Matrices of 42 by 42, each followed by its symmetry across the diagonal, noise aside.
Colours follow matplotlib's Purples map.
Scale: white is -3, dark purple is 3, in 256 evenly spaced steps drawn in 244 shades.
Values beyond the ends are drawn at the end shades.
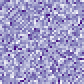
symmetric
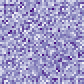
symmetric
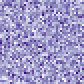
neither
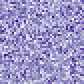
neither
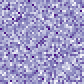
symmetric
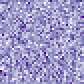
neither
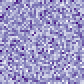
symmetric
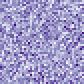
neither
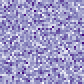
neither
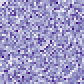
symmetric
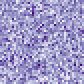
neither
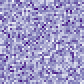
symmetric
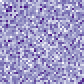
symmetric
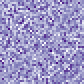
symmetric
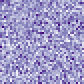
neither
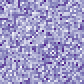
symmetric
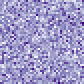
neither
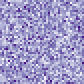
neither
